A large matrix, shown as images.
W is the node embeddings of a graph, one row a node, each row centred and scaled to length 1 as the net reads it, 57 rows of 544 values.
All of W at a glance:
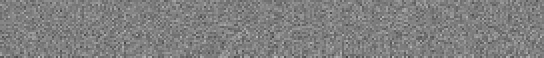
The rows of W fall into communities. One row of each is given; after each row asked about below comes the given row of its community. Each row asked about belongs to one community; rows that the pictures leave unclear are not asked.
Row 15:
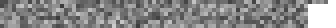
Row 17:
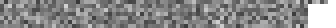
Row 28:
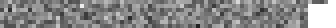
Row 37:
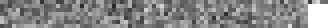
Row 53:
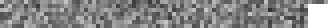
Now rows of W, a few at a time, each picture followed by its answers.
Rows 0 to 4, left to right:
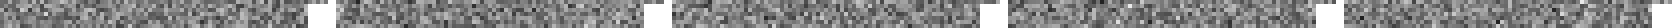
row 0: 15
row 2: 53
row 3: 15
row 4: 15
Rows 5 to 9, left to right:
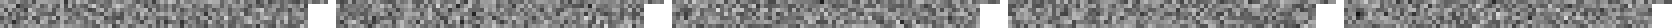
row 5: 53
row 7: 17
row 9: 17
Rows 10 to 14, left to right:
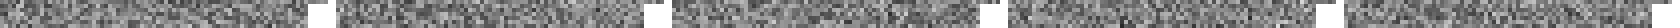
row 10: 37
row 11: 28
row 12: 15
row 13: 17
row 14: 28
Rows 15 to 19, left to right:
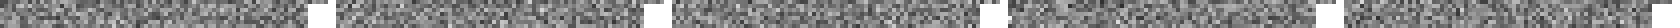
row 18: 15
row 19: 53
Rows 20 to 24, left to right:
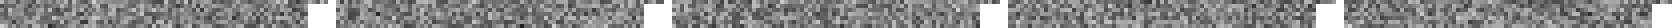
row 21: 17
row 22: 28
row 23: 53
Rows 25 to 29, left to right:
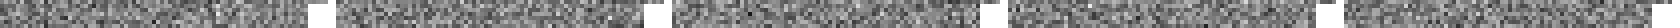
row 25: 37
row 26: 15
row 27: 53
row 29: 53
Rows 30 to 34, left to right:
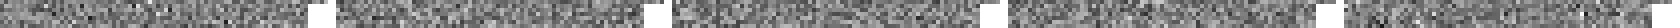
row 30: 17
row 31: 15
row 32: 37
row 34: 28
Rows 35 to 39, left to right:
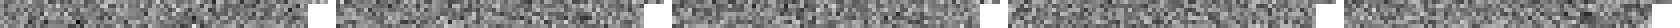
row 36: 37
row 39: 37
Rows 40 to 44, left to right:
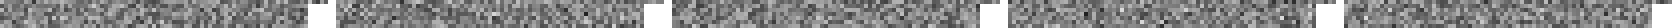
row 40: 53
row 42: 37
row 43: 15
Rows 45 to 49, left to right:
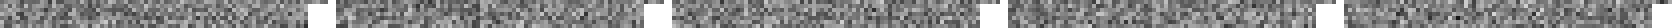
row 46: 37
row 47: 15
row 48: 37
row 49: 28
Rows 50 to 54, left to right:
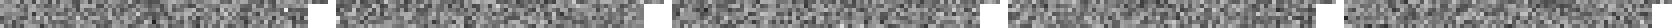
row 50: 53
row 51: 37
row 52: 37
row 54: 28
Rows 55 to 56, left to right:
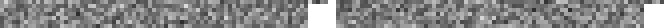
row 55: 53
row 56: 37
